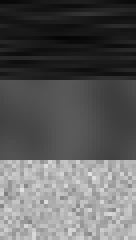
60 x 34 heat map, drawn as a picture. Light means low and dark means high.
It is made of 3 by 1 panels. Panel 1,1: very high, streaked across, faint in contrast. Panel 2,1: high, smooth, faint in contrast. Panel 3,1: low, fine-grained.
